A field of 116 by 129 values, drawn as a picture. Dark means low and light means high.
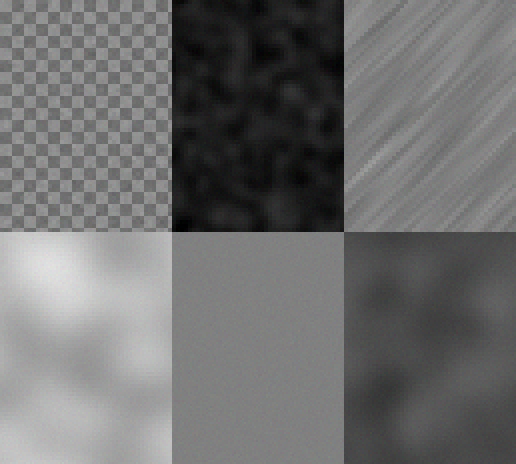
It is made of 2 by 3 panels. Panel 1,1: middling, checkered. Panel 1,2: very low, blotchy, faint in contrast. Panel 1,3: middling, slanting up to the right, faint in contrast. Panel 2,1: high, smooth. Panel 2,2: middling, flat. Panel 2,3: low, smooth, faint in contrast.
